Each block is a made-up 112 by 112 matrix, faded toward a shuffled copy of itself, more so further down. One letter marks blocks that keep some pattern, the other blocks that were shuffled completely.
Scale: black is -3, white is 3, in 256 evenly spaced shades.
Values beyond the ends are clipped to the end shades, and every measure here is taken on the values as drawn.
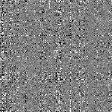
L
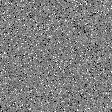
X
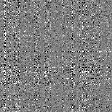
L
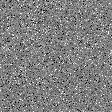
X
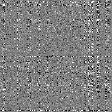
L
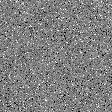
X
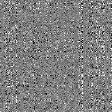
L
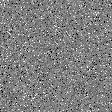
X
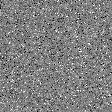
X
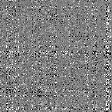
L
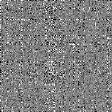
L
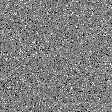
X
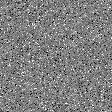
X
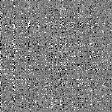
L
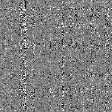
L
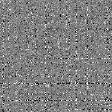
L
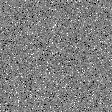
X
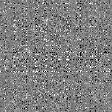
L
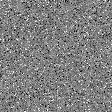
X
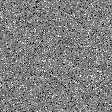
X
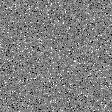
X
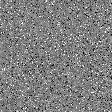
X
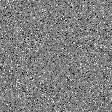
X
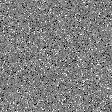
X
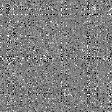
L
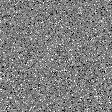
X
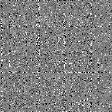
L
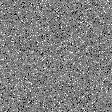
X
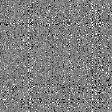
L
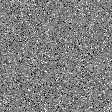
X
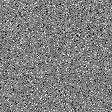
X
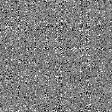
L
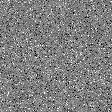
X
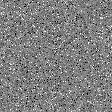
X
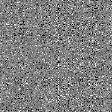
L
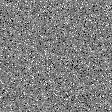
X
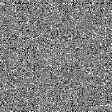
L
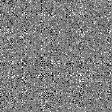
L
